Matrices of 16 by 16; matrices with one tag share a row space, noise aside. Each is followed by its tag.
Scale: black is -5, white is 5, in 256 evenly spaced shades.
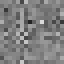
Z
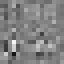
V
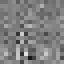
Z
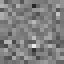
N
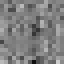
N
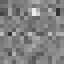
N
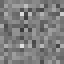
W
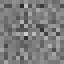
W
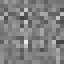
W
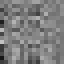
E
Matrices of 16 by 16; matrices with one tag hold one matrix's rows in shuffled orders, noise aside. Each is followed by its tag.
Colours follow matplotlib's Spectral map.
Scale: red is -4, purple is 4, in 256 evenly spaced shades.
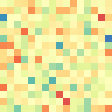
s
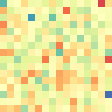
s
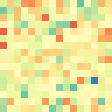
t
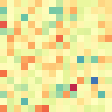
t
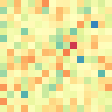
t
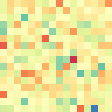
t
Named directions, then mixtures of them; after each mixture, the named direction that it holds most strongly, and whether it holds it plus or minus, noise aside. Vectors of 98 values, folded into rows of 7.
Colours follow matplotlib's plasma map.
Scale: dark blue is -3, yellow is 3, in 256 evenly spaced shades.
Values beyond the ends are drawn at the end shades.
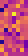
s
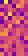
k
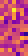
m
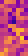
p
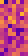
p, minus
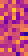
m, plus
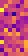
s, minus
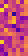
s, minus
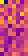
k, minus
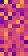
k, plus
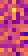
m, plus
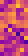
p, minus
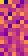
k, minus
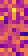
m, plus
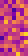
m, minus
